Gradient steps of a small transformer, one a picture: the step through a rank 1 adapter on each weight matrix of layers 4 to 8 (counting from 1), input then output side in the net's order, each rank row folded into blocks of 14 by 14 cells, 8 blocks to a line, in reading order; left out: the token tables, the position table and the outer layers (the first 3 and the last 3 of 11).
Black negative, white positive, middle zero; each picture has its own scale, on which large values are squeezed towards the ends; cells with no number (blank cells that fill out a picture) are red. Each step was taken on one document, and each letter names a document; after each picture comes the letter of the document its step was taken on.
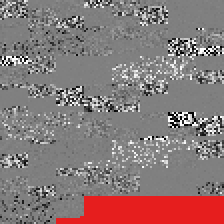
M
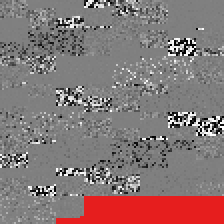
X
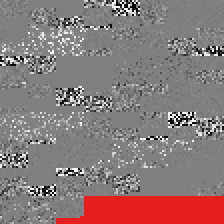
X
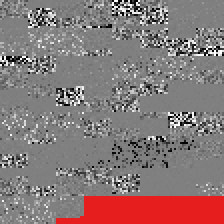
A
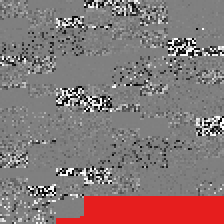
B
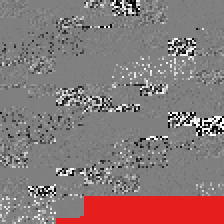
B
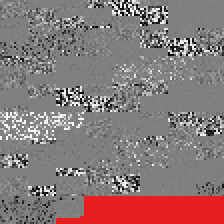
M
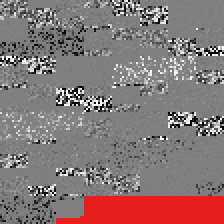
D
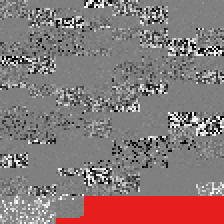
A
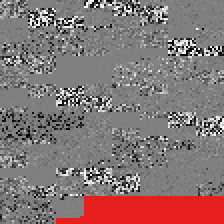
B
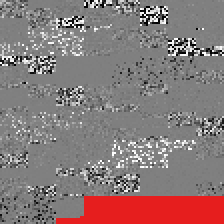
B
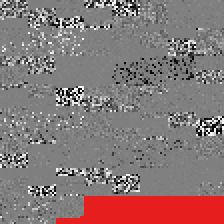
X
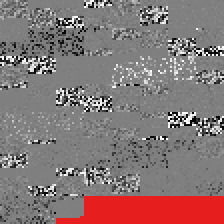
D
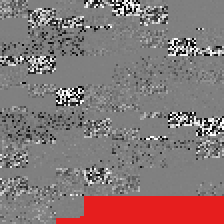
X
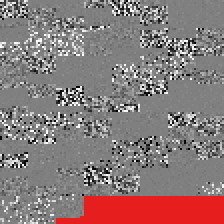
M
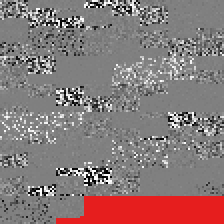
A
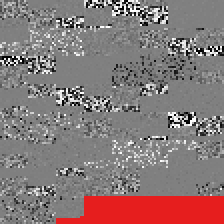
M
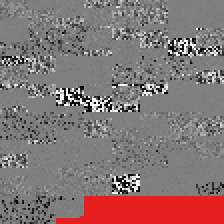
M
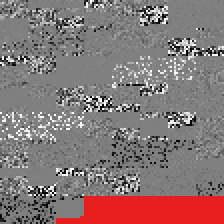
D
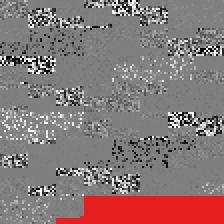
A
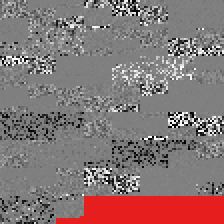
M
